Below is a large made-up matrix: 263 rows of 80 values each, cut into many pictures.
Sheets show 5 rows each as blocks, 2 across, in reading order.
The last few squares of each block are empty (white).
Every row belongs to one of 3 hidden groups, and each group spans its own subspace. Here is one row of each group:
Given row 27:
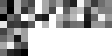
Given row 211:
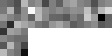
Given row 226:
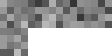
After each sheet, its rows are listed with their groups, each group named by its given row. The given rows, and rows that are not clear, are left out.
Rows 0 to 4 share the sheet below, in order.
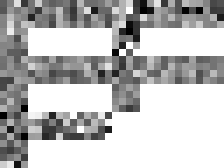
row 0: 226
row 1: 211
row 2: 211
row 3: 27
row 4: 226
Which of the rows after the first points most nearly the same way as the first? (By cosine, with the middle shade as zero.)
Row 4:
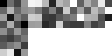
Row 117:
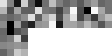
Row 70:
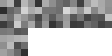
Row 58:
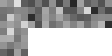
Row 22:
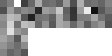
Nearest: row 70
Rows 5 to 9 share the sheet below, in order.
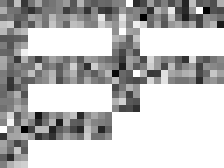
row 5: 211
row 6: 226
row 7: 226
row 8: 27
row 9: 27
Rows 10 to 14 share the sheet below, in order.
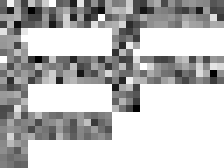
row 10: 211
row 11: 211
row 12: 226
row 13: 211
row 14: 226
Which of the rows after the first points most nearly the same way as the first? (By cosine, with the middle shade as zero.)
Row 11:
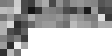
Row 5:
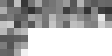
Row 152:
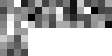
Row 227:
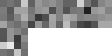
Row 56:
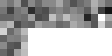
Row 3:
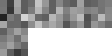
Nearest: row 5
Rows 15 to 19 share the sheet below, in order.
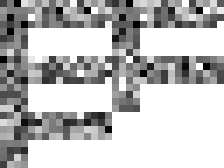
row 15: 226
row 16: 226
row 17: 226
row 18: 226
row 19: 211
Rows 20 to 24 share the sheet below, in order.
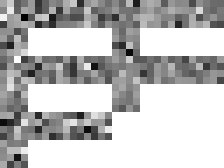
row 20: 27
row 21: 27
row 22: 226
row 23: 226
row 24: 211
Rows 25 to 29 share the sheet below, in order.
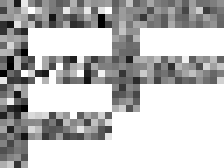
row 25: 211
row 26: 226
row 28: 226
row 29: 226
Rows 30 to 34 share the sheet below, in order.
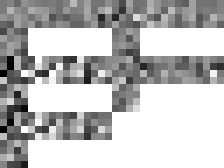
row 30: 211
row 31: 27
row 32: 27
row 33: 211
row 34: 27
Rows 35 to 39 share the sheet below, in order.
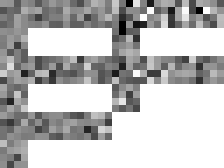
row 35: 211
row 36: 226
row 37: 27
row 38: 27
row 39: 211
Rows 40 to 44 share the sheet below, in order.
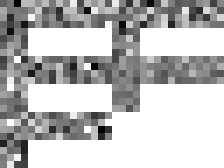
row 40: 226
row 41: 226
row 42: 226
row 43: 226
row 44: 211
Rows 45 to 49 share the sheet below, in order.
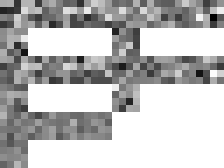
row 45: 211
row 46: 211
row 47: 211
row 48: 211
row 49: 226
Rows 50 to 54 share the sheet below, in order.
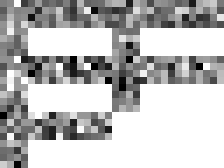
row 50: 226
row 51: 211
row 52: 226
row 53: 226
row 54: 226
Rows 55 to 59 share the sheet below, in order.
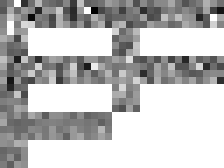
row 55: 226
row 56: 211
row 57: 226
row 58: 226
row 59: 211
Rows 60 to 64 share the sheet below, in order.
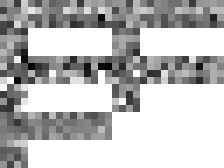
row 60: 211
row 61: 211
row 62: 211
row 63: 27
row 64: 211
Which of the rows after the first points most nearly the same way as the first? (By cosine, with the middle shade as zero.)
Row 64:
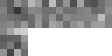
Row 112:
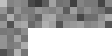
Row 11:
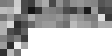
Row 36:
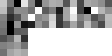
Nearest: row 112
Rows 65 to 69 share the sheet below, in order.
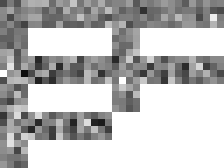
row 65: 226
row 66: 211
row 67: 27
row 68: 226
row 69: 226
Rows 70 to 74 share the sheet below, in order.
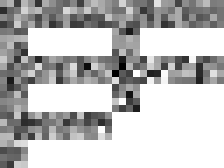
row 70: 211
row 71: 211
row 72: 226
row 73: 27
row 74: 211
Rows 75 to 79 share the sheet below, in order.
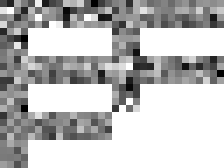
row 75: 211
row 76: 211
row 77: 211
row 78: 211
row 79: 226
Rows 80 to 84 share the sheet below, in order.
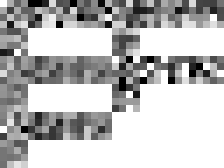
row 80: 226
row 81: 211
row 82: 27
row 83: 226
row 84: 27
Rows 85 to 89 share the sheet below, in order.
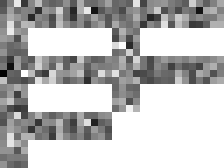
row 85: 226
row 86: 27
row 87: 27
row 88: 27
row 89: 226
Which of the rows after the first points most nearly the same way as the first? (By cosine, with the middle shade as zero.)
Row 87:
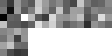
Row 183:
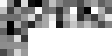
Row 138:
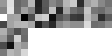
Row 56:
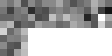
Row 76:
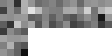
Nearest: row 56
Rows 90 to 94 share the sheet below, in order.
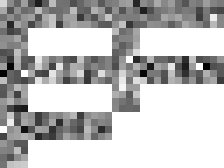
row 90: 226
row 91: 211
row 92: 27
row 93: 226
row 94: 27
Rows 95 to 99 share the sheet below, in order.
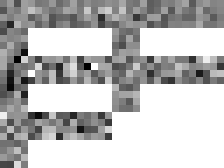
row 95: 211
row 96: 27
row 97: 226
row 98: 211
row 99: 226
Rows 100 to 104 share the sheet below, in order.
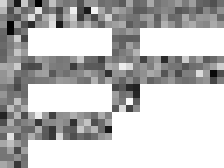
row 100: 226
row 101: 211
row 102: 211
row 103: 211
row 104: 226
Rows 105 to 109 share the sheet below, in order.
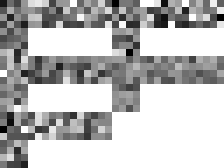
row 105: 226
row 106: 226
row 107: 27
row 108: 211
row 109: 27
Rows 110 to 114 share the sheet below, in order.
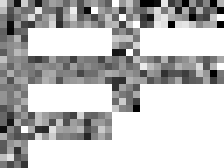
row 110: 226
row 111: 226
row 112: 226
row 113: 211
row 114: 27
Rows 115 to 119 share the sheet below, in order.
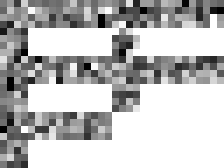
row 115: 211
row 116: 211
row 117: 226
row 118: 211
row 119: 27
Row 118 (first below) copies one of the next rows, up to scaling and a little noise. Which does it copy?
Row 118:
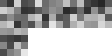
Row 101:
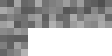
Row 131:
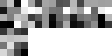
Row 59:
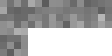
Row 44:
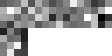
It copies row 101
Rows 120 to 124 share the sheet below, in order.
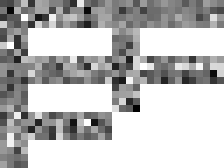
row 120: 27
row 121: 211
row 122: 226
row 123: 211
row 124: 226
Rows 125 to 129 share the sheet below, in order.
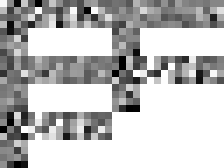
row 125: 226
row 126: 211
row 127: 27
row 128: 27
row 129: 27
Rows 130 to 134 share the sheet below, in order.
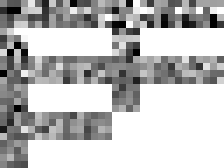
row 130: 211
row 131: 211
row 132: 27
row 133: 226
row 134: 27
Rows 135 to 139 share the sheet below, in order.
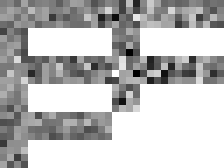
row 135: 211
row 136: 27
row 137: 226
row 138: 27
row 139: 211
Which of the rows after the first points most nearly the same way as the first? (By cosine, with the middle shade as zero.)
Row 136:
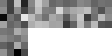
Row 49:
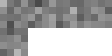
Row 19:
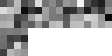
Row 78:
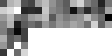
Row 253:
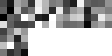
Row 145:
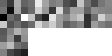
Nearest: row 145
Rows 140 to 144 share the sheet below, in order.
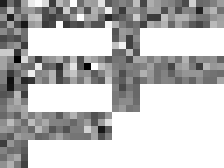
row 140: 226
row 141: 27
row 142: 226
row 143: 226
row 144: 211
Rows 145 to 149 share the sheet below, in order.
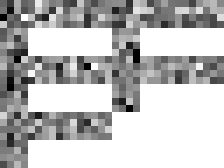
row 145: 27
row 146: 211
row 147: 226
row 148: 27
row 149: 226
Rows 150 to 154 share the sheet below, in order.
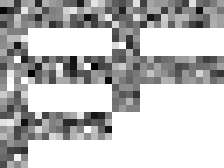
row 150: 211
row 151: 27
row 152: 226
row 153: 211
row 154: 211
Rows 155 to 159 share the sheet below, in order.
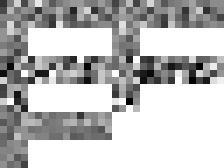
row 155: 226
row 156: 226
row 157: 27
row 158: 27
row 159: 211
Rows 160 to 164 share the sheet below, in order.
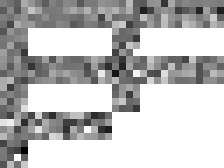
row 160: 211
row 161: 211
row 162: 211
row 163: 27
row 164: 211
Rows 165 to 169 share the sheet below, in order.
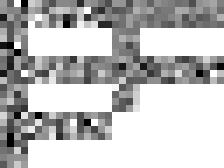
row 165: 27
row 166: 211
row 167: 27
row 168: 211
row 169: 226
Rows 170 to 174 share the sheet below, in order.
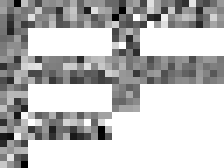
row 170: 226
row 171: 27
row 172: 211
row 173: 27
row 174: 211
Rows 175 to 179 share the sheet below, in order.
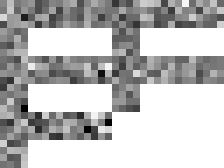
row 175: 27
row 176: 226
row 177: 211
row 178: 27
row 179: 211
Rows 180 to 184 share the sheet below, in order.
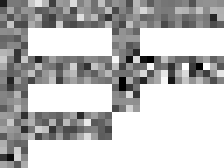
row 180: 226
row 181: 211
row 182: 226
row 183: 226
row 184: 27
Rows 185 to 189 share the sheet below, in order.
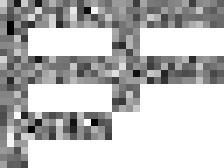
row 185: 226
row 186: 27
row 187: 226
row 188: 27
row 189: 226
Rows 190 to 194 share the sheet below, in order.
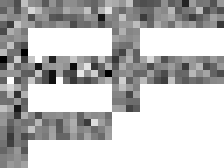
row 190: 211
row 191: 226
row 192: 226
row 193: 226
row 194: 226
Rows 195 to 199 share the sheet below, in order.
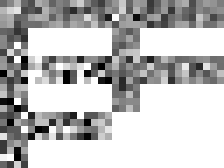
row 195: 211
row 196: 27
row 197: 27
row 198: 226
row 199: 27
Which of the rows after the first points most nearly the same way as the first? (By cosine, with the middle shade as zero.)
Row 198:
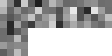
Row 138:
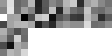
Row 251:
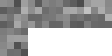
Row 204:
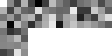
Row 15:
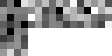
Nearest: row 204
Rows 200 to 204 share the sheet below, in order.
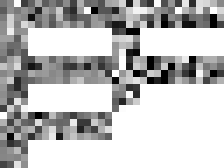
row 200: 226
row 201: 211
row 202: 211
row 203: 27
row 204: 226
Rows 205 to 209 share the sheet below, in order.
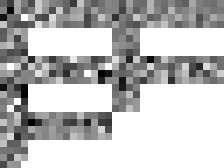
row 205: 27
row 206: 27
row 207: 211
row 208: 226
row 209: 211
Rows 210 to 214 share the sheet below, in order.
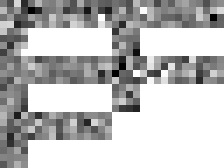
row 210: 211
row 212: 211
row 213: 27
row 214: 226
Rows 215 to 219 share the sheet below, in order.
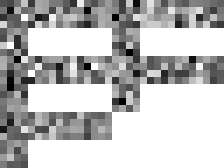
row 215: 27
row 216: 27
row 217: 226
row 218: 27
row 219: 27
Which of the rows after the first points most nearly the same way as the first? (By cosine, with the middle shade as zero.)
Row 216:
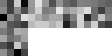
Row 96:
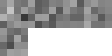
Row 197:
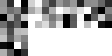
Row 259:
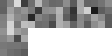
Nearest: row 197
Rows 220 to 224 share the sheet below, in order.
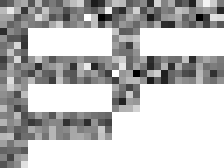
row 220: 211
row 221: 211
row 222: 226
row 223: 27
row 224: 211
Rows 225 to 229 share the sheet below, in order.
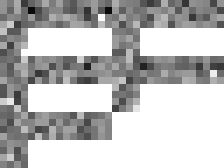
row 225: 211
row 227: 27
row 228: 211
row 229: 27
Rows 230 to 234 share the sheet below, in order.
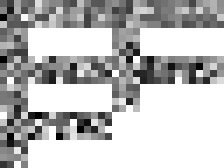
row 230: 27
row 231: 211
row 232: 226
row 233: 27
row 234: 226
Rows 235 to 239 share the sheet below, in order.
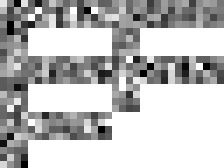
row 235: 226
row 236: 27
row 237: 211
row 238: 226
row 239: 211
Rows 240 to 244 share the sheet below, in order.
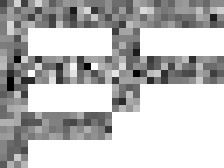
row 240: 226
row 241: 211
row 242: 226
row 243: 27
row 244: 211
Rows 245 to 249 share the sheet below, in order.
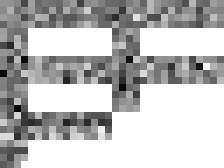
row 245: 27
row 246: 27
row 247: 27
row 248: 226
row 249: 211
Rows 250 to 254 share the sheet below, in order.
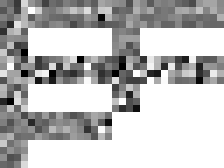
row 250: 211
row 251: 211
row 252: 27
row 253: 27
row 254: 211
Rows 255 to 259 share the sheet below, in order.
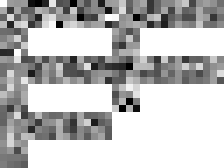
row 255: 226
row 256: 27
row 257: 226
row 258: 211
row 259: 226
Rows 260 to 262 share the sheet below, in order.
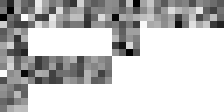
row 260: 27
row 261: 27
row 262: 27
